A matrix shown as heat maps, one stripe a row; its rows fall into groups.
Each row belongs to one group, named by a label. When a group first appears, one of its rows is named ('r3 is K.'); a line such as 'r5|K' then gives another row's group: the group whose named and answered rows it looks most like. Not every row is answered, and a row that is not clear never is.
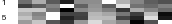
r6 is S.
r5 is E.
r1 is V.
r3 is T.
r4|E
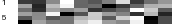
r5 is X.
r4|E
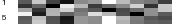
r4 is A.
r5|V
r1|V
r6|V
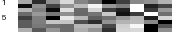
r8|X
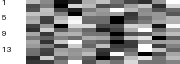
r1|S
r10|X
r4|T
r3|V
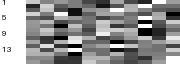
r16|S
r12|V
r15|S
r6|S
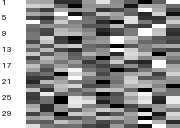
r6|X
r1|S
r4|E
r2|T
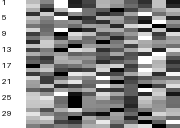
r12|T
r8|E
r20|A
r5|E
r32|X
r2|E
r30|T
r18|T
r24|E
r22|S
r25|T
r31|S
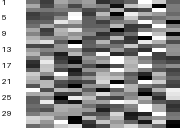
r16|V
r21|T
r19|E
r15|V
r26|V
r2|X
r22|V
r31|E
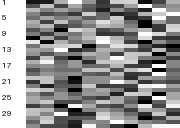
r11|A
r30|S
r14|X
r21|V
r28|T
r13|E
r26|S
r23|T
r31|V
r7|S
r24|X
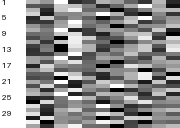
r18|S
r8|E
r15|E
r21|E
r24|E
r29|A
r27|A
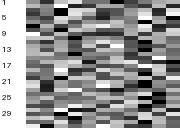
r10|T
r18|E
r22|A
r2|E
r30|T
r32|A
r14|T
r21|A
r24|X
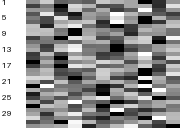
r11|X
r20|T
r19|S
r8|T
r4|V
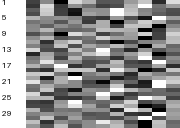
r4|V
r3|V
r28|X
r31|A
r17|E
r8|S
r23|V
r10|S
